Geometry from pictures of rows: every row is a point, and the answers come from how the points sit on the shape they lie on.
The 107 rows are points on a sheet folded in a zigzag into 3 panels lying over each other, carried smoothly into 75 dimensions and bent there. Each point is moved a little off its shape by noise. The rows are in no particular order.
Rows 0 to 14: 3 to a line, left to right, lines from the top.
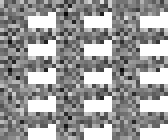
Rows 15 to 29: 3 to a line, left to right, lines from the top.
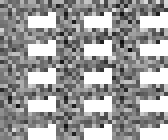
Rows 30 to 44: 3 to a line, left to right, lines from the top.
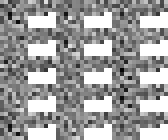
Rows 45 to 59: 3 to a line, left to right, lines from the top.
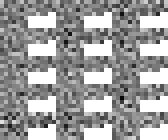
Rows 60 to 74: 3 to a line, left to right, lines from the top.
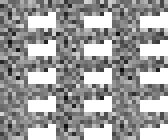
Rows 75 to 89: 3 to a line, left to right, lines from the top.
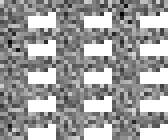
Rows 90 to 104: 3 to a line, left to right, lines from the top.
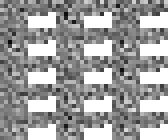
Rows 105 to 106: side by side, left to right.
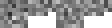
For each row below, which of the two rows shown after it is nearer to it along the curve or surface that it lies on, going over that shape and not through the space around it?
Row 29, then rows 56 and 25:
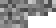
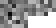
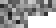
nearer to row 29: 56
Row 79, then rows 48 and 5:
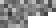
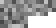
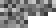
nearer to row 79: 48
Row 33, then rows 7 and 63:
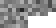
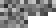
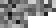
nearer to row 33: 7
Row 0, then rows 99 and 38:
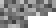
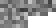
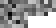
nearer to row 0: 99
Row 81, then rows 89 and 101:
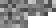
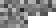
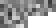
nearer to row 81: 89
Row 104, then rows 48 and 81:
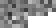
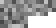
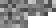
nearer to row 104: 81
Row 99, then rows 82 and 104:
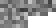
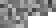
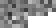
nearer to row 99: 104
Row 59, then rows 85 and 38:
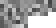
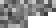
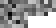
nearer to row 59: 85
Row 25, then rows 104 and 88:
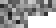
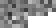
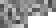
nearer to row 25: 88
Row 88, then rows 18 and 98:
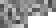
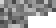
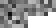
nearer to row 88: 18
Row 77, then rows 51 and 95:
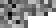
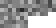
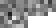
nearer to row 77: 95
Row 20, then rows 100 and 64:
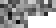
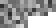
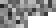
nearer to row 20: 64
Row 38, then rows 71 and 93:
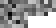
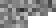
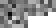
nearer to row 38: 93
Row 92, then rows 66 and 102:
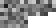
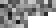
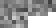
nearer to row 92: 102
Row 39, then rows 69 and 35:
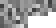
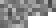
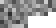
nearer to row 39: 35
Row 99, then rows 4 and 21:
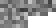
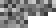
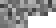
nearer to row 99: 4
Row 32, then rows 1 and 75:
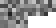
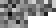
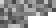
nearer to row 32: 1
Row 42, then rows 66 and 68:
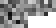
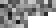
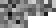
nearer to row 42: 66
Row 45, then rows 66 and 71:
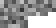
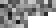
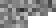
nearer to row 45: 71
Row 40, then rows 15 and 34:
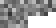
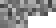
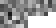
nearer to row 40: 15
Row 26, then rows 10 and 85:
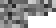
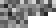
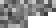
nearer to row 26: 10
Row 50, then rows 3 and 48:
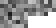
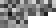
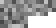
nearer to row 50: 3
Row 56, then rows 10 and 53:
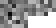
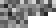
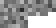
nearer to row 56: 10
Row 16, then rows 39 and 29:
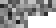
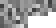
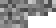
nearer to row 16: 39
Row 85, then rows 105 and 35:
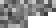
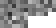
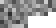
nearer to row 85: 35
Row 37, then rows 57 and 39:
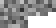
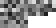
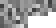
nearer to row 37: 57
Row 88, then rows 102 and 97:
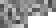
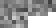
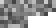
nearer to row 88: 97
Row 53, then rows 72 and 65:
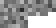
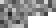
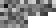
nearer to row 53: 65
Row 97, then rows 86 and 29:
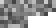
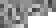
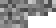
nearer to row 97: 86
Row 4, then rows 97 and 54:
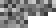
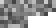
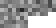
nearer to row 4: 54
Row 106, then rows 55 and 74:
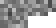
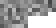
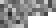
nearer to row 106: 55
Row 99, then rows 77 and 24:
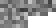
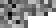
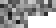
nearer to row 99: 77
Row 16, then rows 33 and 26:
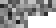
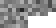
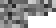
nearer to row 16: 26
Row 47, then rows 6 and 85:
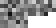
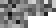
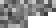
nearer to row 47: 6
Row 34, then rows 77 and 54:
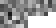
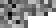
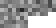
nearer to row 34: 77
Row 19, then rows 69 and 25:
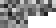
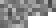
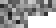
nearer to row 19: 69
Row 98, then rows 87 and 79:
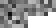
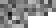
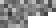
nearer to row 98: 87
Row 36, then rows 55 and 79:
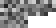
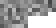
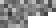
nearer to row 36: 79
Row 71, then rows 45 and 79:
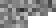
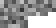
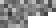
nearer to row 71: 45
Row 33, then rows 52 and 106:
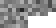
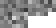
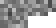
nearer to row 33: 52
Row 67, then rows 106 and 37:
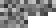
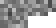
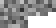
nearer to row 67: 37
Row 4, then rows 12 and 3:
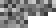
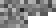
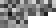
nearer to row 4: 12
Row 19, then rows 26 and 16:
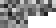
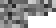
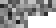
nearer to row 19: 26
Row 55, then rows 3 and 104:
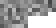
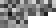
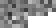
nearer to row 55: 3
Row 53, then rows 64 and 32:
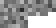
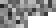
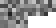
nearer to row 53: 32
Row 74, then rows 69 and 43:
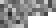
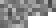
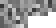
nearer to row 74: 43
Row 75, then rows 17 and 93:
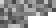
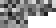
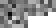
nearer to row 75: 17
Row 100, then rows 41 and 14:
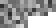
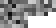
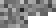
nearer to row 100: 41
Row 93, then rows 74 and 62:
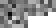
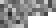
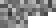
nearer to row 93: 62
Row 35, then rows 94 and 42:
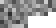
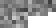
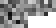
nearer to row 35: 42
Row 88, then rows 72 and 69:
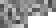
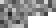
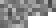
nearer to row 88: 72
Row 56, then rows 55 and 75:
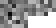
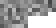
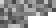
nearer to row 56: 55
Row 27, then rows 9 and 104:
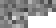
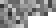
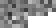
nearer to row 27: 104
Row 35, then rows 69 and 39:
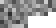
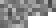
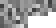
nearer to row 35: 39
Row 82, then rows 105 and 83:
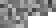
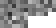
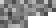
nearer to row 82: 83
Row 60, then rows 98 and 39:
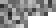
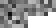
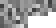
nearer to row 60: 39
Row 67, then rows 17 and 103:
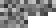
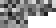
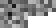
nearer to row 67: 17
